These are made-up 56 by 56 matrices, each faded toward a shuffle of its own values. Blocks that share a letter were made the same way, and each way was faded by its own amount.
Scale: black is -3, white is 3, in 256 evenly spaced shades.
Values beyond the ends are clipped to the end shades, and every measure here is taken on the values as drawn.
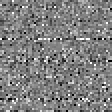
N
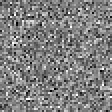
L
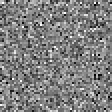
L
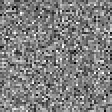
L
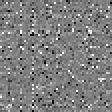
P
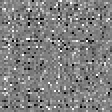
P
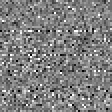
N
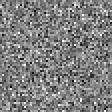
L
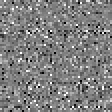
P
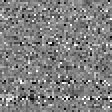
N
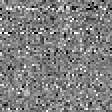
N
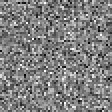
L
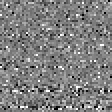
N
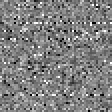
N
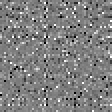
P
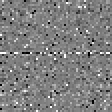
P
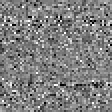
N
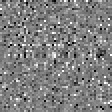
P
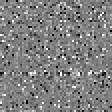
P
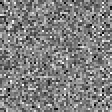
L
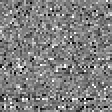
N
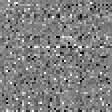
P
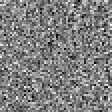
L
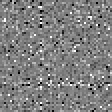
P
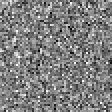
L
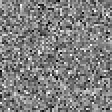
L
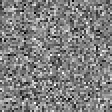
L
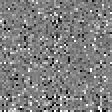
P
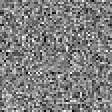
L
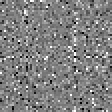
P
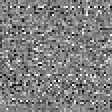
N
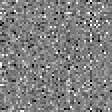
P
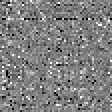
P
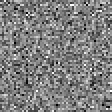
L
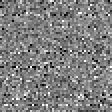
N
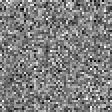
L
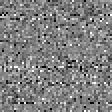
N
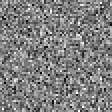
L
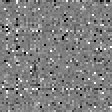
P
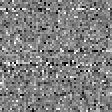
N
